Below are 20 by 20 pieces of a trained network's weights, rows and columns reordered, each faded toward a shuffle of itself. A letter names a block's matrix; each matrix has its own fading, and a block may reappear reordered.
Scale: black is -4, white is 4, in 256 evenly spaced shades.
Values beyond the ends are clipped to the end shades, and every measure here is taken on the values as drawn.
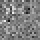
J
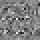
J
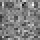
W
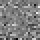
J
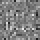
J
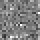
J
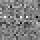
J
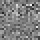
J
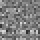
W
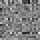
W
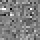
J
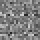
W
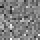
J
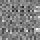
W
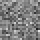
W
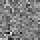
W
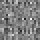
W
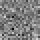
W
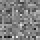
W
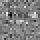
J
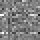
J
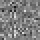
J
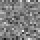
J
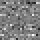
J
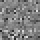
J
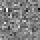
J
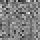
W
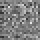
W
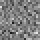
J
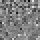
J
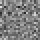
W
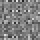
W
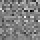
J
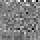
J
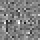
J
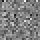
J
